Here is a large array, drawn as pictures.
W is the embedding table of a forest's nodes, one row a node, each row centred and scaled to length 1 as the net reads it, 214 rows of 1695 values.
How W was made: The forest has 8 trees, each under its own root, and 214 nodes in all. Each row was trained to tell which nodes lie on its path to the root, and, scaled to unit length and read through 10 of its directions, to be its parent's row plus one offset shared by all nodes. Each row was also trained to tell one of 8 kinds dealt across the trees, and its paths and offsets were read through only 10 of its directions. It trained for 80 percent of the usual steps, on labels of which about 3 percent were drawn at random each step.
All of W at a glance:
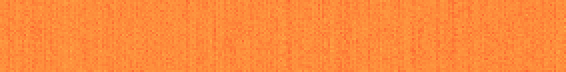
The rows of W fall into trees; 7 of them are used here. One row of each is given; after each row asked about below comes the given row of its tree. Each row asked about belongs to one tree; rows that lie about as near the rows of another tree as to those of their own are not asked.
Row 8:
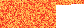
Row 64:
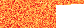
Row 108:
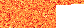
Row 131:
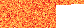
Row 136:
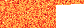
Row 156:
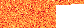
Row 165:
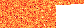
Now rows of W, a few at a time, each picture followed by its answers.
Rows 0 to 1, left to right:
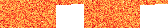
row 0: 8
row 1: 136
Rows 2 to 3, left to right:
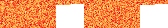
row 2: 136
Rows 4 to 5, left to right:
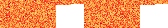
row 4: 136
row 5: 8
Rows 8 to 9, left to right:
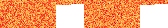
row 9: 136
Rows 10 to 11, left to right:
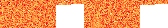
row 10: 108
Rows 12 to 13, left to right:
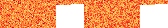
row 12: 108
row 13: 136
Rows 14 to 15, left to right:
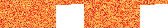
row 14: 8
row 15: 136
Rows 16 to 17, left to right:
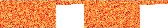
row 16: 8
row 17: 64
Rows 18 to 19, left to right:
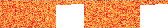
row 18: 8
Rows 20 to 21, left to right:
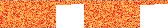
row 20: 8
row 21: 136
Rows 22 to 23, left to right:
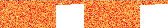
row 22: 108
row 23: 8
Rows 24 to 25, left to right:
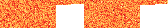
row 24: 136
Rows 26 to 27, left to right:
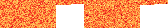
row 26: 165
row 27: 64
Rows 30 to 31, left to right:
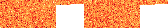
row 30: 165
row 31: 136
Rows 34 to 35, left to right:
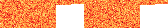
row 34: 108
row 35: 64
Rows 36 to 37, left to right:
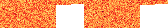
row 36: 8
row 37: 108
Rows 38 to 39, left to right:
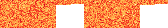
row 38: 136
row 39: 64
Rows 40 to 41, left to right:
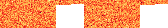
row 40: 8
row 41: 108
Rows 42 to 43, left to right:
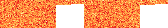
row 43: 8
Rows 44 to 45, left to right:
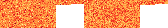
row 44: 165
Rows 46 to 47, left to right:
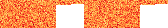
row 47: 8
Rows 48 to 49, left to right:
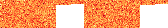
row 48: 165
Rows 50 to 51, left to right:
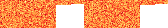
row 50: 131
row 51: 108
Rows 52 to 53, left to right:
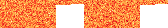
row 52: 64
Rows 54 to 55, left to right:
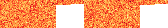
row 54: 136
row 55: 136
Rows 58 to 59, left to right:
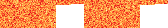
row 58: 165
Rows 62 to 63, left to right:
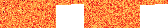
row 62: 108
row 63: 136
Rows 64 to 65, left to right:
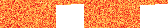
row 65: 156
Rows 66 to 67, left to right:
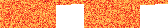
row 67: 108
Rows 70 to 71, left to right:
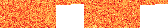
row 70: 64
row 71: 108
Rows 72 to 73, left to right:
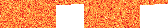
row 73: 64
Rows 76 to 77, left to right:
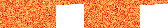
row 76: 165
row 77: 8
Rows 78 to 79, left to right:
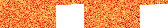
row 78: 136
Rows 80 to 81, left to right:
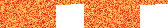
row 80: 136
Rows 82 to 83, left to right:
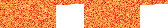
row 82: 136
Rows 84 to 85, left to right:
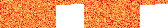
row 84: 108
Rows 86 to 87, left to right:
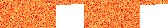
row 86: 108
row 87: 8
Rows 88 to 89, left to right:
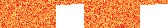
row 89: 156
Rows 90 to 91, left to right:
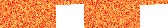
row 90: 136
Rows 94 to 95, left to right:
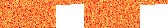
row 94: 8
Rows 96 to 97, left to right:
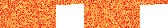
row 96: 136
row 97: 165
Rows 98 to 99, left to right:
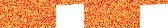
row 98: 108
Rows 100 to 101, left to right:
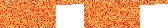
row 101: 64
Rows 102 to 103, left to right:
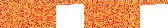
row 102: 131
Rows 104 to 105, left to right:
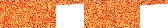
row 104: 108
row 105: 108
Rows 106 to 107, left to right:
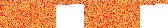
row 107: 108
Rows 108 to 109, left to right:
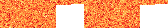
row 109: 64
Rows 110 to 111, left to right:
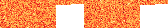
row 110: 64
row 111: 8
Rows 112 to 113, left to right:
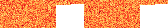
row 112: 108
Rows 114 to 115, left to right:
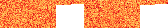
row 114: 108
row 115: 165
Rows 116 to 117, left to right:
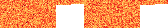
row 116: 108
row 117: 136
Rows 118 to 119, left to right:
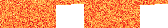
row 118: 108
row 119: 136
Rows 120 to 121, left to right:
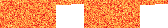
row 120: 8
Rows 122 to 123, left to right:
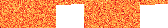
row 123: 8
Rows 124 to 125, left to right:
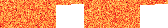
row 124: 8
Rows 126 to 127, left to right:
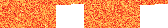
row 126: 8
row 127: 136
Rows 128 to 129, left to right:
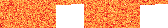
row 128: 8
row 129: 131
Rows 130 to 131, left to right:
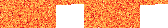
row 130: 108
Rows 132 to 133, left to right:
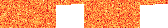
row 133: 165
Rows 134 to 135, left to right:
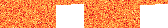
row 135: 64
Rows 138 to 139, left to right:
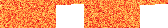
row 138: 108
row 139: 165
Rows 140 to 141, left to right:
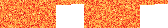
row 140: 8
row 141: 136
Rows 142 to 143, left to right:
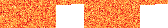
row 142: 108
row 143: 8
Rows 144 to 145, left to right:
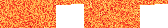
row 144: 108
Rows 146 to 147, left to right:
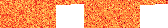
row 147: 165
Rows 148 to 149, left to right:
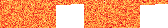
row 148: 108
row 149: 131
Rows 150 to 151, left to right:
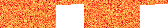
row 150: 108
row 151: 136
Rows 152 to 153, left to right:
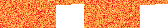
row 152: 8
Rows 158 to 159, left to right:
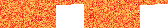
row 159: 136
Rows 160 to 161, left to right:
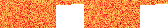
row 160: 108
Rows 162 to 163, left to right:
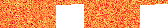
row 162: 8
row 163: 108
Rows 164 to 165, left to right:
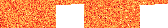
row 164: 8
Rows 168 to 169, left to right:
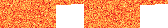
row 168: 8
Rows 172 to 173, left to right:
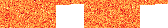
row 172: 136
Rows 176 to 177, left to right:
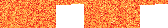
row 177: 136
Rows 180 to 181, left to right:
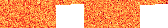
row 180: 136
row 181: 165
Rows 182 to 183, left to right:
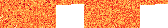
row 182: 108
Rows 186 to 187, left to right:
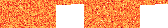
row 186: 136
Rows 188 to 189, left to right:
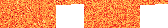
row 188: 8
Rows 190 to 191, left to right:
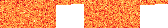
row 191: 136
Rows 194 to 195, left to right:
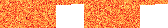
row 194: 8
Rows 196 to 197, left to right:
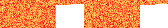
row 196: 64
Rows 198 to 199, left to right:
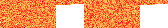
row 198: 64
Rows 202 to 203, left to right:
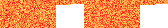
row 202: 136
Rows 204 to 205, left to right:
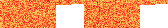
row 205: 8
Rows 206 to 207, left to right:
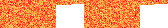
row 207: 165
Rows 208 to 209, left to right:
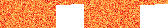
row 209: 8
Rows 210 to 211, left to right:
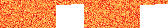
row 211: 108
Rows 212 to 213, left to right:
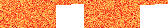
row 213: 64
